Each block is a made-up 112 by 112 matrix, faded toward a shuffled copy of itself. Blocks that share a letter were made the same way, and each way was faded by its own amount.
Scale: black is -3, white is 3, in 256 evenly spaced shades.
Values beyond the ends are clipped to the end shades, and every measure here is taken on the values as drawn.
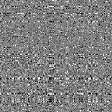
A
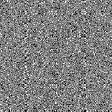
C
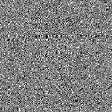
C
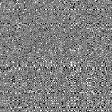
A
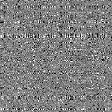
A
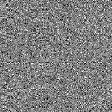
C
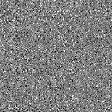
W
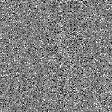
W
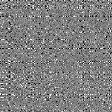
A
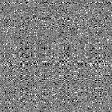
A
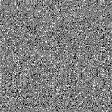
W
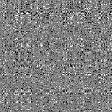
A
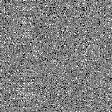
W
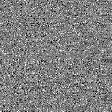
W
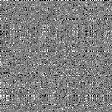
A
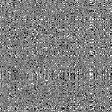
A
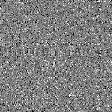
W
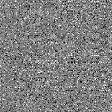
W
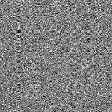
C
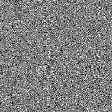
W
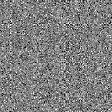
C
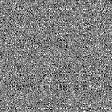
C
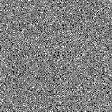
C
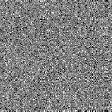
C
